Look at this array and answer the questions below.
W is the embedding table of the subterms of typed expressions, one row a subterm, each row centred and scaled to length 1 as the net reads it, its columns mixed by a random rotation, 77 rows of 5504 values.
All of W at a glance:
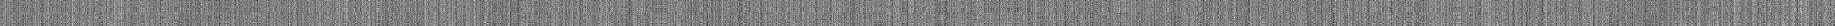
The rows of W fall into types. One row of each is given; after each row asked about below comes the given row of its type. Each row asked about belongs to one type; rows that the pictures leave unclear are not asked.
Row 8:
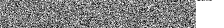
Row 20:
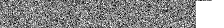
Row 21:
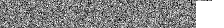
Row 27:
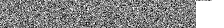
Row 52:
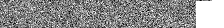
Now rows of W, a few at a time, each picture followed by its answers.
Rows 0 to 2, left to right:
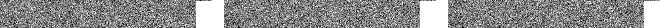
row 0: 52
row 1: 52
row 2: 52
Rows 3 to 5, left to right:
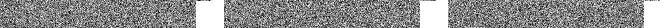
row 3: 52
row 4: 27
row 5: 8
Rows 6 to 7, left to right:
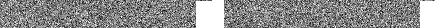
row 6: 20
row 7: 27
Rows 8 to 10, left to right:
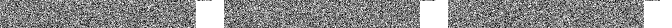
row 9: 27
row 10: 8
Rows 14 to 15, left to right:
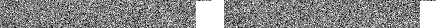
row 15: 21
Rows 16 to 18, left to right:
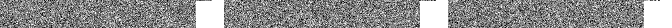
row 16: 52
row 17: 20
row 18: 8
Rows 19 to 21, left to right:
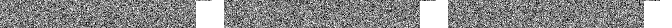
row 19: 27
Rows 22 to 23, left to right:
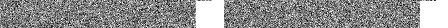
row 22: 8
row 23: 21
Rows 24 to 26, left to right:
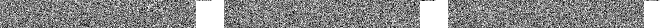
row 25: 52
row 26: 27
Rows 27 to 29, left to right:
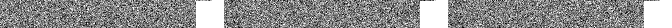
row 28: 52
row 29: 52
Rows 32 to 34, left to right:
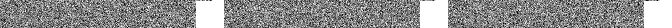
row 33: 27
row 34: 52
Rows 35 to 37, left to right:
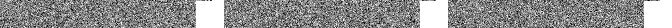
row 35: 8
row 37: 52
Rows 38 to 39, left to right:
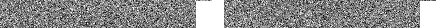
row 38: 27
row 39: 20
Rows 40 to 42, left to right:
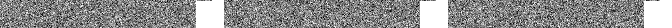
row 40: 8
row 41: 20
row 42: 20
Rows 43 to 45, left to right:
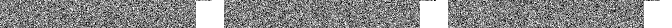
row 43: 27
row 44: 20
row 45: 20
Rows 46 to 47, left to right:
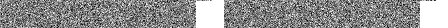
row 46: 8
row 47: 21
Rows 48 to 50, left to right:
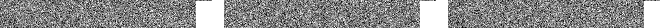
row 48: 52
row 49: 20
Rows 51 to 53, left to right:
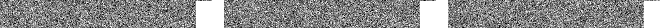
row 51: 20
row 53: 8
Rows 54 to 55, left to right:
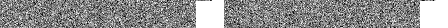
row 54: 20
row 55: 52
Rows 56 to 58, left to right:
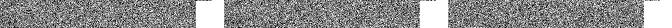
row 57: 8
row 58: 8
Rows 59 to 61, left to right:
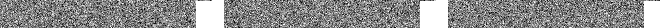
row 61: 21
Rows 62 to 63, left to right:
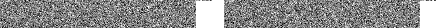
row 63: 8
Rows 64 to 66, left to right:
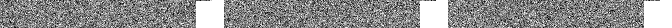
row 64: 52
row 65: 21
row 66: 20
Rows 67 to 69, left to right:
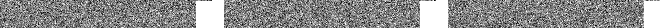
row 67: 21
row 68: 20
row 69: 8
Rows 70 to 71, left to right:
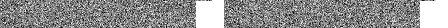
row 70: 21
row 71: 52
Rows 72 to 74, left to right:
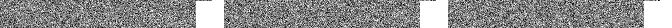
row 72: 52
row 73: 21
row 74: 20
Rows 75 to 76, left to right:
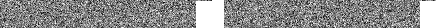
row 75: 21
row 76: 20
